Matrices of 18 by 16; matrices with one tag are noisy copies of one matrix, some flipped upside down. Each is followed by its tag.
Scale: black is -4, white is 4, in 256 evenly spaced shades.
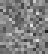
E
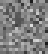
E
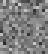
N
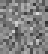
E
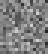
E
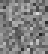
E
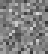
E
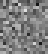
N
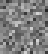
E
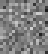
E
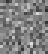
E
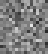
E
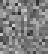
N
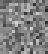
E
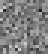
N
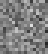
E
